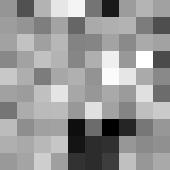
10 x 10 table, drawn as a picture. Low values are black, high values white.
The bottom left is the calmest part. Neither half mirrors the other. The bottom middle is the ninth with the lowest average. In the bottom middle lies a patch that is lower than the rest.
